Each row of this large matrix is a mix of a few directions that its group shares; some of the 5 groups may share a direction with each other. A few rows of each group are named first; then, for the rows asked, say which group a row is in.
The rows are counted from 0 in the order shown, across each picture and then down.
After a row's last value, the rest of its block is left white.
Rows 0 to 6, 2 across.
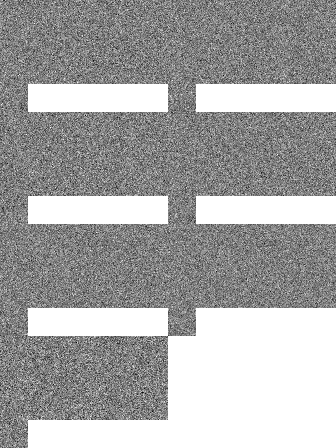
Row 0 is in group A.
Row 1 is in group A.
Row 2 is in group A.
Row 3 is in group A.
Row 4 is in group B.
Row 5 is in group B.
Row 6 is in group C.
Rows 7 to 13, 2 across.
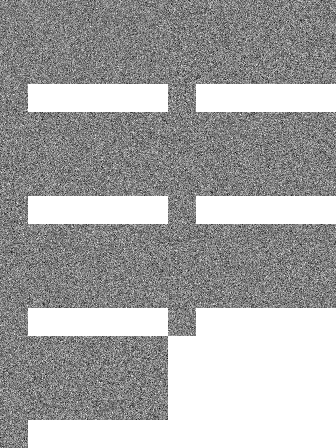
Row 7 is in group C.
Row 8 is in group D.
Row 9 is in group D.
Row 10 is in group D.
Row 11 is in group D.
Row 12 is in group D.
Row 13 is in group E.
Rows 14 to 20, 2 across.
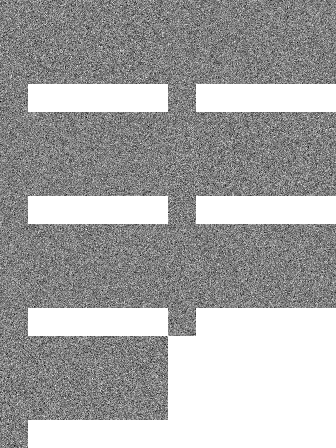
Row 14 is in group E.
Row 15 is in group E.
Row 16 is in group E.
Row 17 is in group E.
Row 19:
B
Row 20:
D
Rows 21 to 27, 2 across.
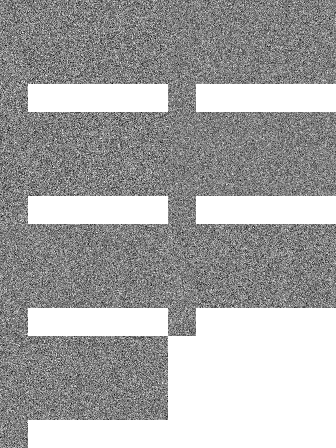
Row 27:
D
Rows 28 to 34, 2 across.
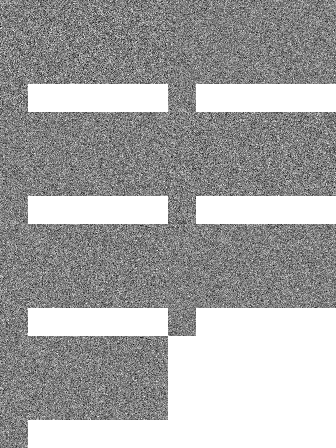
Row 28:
B
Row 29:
D
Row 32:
C
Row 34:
C
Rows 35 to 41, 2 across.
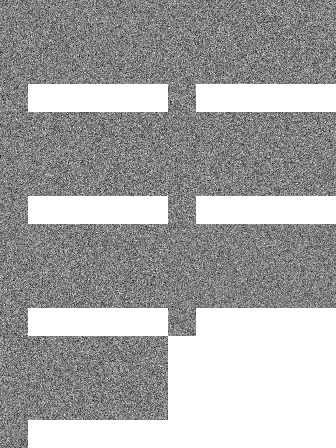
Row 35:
B
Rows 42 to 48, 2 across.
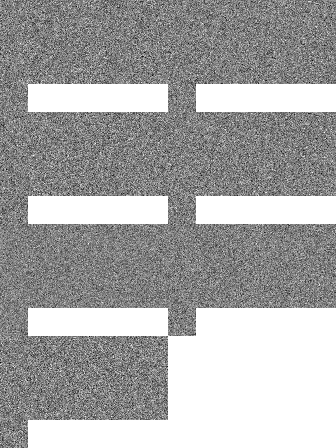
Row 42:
C
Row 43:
C
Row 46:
A
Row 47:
C
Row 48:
B
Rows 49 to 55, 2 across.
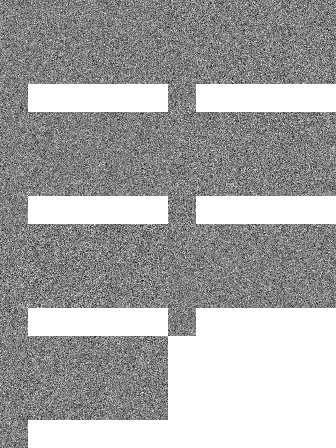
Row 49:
A
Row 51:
C
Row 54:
A
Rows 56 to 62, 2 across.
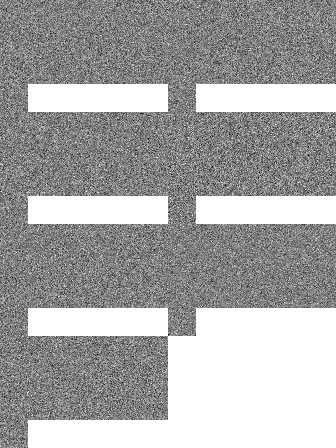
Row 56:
D
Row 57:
E
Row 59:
E
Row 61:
E
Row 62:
D
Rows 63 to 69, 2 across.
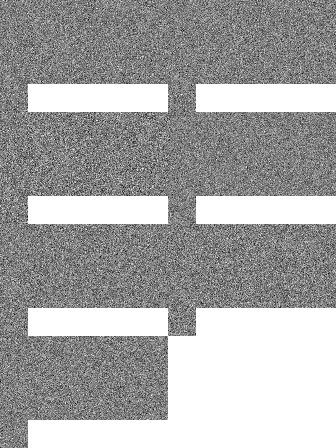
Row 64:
B
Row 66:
B
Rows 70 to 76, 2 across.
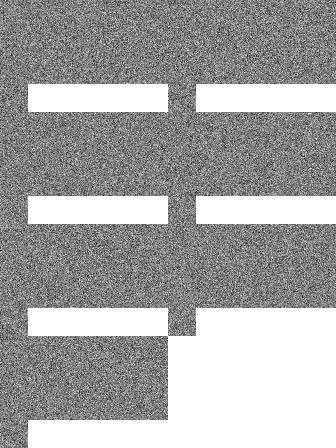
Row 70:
A
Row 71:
B
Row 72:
D
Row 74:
B
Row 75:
A
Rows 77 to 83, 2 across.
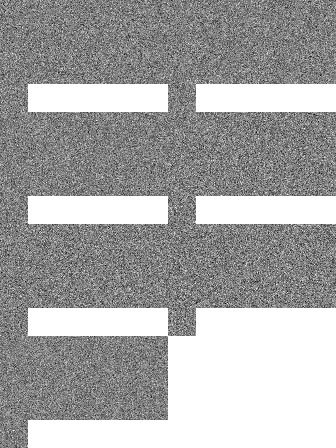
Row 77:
D
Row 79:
A
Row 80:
C
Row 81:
E
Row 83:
B
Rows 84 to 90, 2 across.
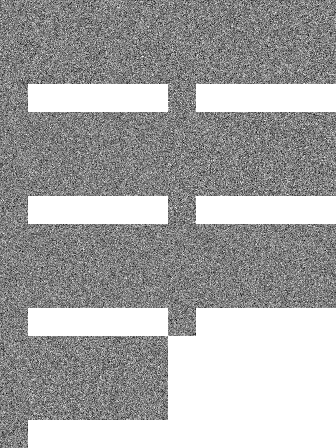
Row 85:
E
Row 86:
A
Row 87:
C
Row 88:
D
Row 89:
C
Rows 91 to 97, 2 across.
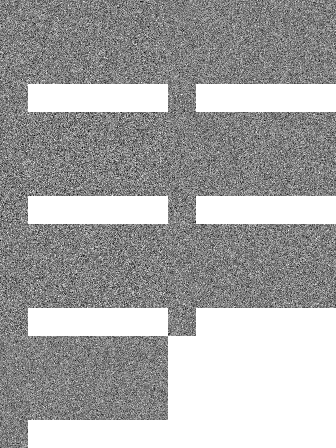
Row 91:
C
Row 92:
B
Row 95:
E
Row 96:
E
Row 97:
A
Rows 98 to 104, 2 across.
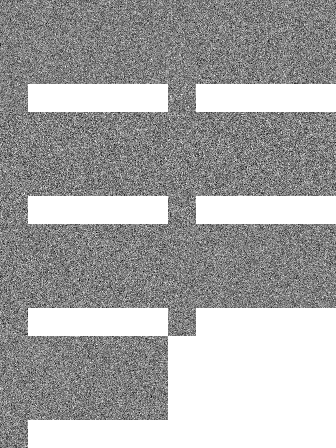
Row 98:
E
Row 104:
A
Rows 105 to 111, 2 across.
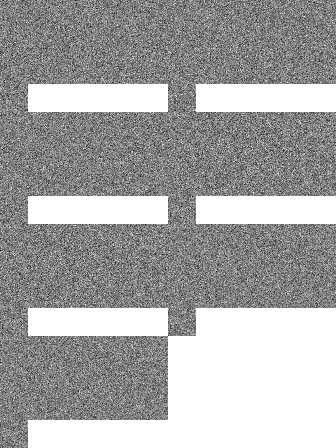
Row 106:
C
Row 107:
E
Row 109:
B
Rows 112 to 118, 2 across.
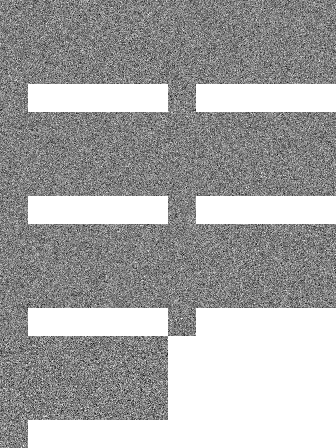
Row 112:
E
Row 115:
A
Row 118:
D
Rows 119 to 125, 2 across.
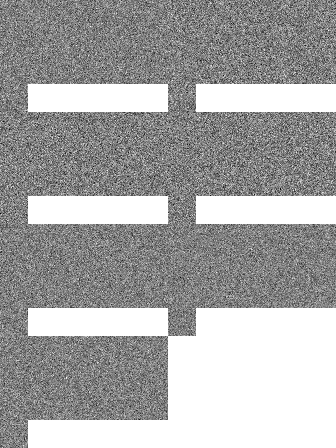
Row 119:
B
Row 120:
A
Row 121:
D
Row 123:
B
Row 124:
D
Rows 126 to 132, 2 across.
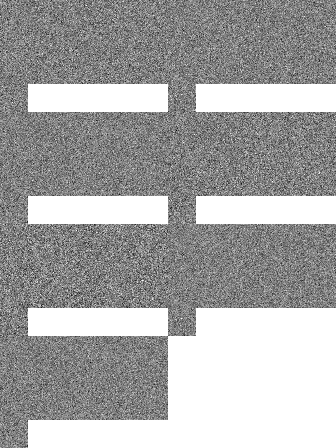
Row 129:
A
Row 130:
C
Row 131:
B
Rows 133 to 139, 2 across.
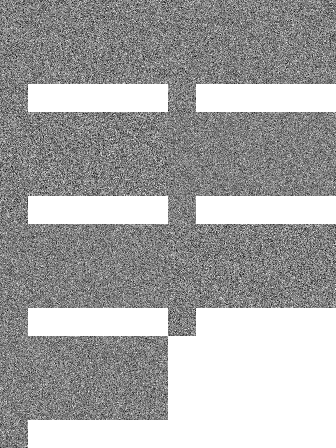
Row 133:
D
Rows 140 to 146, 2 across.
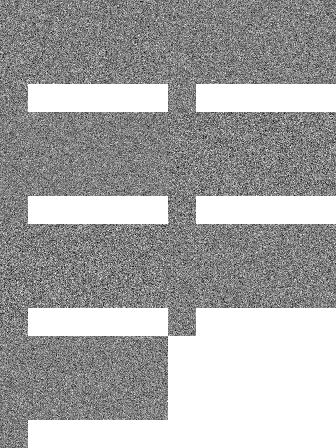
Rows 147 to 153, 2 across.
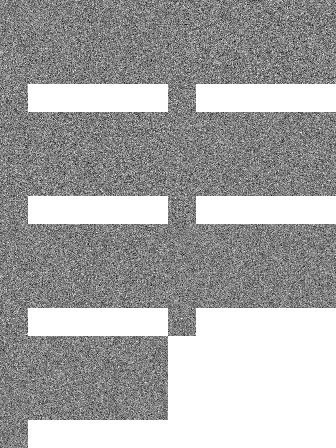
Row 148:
E
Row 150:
D
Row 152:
B
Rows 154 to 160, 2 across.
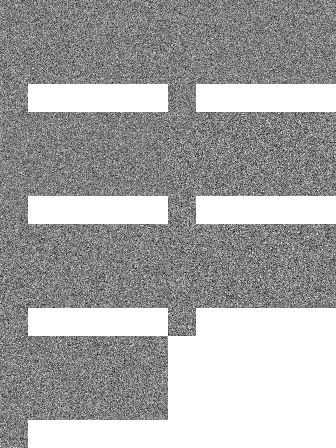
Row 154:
A
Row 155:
D
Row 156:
A
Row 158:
C
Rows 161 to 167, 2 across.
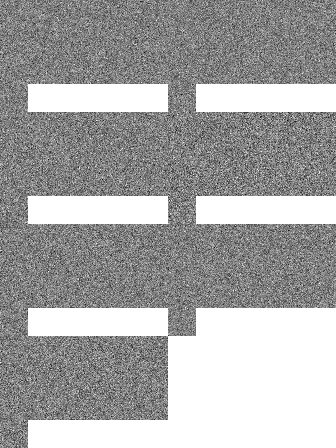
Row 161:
C
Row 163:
B
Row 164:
A
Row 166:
E
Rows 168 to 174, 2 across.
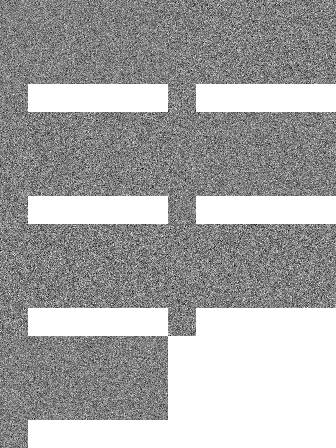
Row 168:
B
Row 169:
E
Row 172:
B
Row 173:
E
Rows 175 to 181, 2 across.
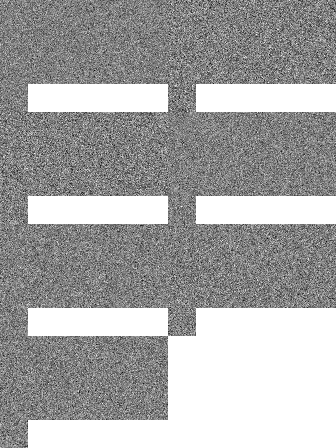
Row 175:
E
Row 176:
D
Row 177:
D
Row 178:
B
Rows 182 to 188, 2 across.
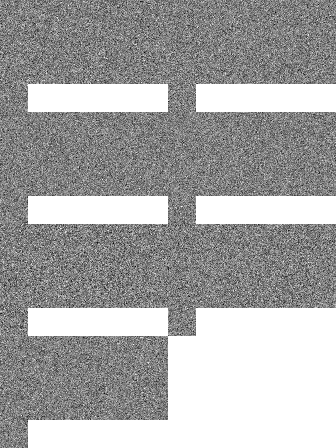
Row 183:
E
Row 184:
B
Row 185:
B
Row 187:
E
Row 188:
C
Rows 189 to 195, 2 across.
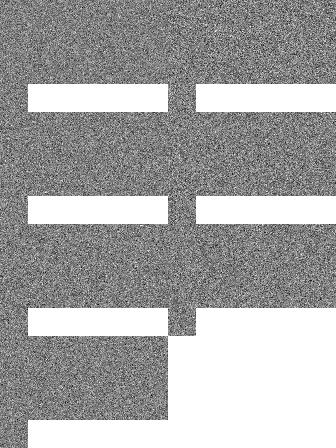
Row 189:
E
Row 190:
D
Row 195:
E
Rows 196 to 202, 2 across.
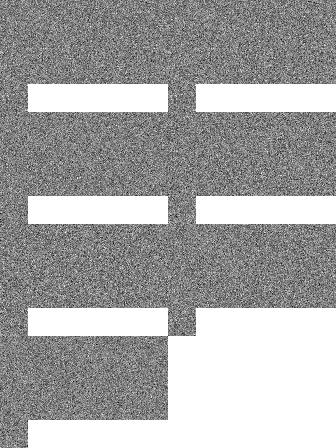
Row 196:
C
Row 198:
E
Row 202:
C
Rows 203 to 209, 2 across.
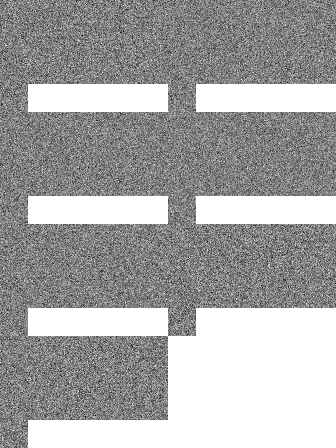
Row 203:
A
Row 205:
B
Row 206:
B
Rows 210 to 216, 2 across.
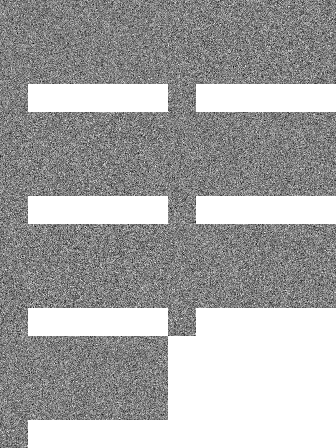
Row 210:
A
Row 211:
E
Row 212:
E
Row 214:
A
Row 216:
A
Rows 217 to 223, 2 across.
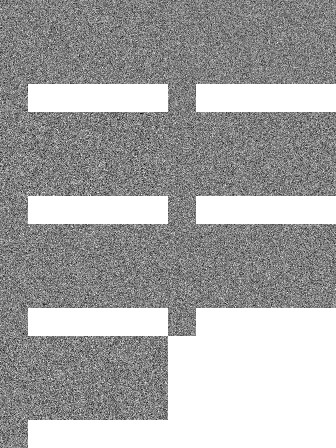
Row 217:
B
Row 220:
E
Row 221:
D
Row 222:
D
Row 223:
A
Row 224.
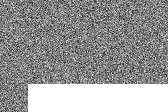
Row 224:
D
